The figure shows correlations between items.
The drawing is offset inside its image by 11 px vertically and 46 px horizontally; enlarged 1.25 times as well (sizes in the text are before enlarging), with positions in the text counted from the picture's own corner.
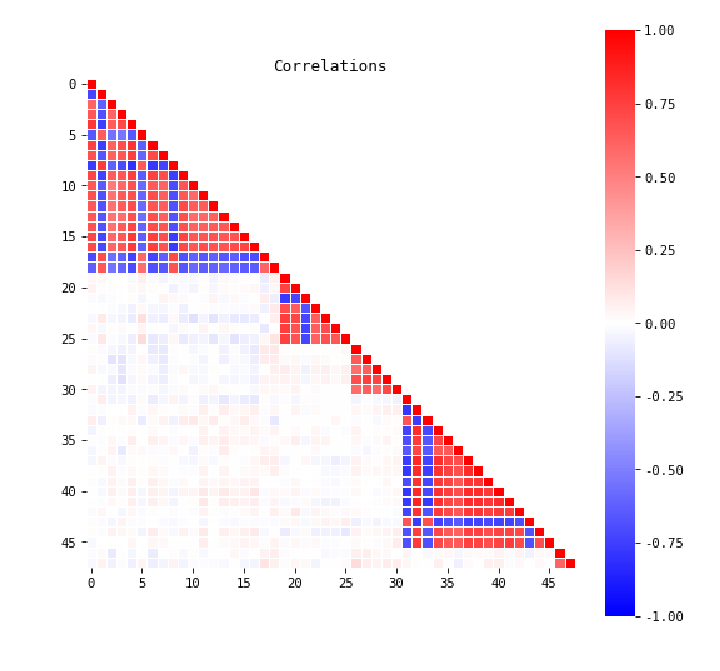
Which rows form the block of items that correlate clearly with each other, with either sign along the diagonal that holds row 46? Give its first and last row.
46 to 47
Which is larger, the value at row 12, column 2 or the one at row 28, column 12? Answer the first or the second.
the first
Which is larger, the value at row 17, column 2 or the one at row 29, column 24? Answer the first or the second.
the second
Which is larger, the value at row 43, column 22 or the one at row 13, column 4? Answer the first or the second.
the second
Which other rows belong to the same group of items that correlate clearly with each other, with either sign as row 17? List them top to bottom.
0, 1, 2, 3, 4, 5, 6, 7, 8, 9, 10, 11, 12, 13, 14, 15, 16, 18
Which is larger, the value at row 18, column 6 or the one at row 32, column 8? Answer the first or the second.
the second
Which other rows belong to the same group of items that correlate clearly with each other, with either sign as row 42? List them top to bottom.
31, 32, 33, 34, 35, 36, 37, 38, 39, 40, 41, 43, 44, 45
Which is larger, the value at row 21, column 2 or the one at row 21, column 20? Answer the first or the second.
the first
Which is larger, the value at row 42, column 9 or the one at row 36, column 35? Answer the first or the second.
the second
